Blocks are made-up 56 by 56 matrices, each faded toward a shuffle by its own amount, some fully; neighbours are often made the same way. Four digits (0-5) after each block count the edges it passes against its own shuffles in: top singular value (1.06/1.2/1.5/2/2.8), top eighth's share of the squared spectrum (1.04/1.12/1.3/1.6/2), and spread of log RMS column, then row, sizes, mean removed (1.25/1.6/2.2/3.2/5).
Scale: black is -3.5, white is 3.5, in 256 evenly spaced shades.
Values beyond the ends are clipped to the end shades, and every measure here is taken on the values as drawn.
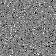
0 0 0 0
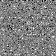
1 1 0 1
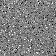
0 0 0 0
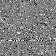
2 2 0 1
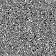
0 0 0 0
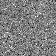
0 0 0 0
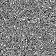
0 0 0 0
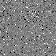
2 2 0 1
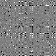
4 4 2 3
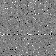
3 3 0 1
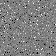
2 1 0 0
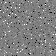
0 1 0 0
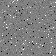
1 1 0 0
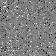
1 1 0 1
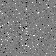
2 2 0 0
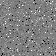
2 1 0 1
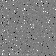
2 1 0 0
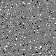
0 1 1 0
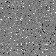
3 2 0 0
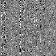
2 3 3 0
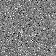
0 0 0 0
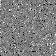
1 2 1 1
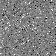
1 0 0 0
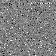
1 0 0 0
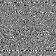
3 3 0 2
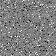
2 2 0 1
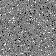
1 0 0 0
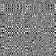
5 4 2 3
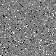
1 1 0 0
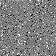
2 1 0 0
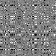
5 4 2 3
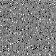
3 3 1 1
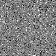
3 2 1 0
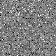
2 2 0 0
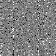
3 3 2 0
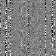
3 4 4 0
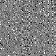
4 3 2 0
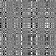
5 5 4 3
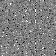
3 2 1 0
